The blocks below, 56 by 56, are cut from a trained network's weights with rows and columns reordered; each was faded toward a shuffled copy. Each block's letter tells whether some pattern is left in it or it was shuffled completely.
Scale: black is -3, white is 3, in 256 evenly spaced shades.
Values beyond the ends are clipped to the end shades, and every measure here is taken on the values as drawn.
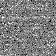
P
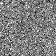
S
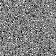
P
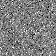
S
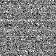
P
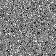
S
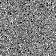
S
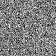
P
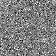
S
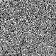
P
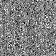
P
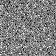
S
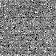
P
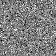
S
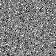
S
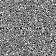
P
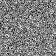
S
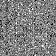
P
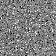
S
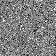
S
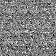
P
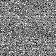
P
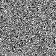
S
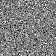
S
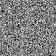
P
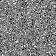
S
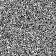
S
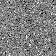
S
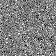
S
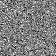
S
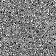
S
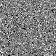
S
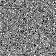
S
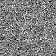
P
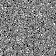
S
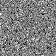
S
